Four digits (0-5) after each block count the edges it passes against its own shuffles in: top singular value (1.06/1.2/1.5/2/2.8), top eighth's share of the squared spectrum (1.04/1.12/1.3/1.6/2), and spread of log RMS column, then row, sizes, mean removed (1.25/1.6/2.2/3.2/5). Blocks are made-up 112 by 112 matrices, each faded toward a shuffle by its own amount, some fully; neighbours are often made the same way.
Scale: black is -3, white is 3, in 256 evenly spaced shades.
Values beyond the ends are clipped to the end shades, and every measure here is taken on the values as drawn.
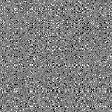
5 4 2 3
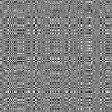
5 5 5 5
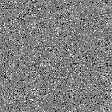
4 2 1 1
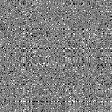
5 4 2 3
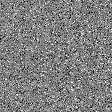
1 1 0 0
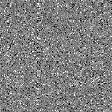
4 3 2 1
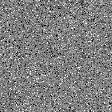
3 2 1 0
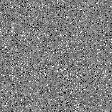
1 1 2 2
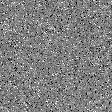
0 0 0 0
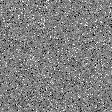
0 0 0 0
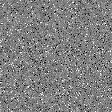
3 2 0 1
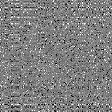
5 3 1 2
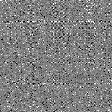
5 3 2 2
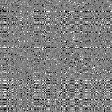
5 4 3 4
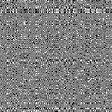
5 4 3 3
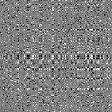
5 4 3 3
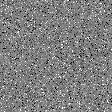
2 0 0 0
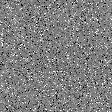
0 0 0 0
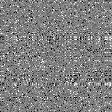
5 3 2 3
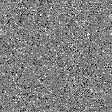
3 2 1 1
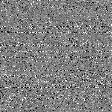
1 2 0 3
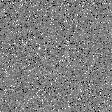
0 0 0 1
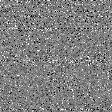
1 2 0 3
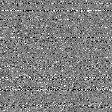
2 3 0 4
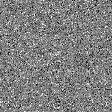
3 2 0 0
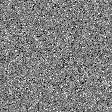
0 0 0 0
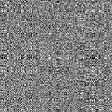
5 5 3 3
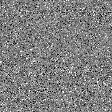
0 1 0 2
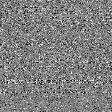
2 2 0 3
